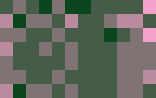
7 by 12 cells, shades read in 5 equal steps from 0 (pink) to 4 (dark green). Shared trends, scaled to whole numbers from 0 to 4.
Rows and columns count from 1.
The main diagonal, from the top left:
3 4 3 2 3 3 3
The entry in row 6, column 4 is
3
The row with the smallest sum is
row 2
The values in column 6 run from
1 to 4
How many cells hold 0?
2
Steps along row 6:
same up same down up same same same down same down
